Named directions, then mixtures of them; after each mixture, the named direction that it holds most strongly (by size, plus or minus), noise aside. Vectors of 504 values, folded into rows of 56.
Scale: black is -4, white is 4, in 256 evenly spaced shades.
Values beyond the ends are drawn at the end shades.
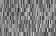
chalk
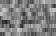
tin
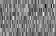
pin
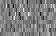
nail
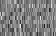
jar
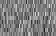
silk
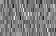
nail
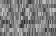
tin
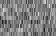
silk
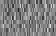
chalk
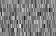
jar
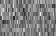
nail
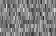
nail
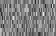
pin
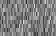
silk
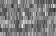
tin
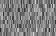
chalk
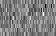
pin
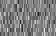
silk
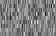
pin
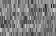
pin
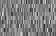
silk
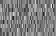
pin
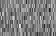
jar
